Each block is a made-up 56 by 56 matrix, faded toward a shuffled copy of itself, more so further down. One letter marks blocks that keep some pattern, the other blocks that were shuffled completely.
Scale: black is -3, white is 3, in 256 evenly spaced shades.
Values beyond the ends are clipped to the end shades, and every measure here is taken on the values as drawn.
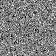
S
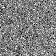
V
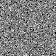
S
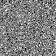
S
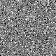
S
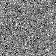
S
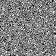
S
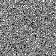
S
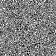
S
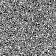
V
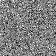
V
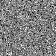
S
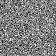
V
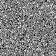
V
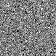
S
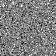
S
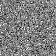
S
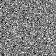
S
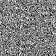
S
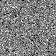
V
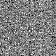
S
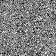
V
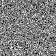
S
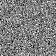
V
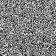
V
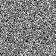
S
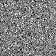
S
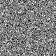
V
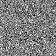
S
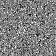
V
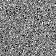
V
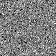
V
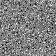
S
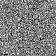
S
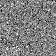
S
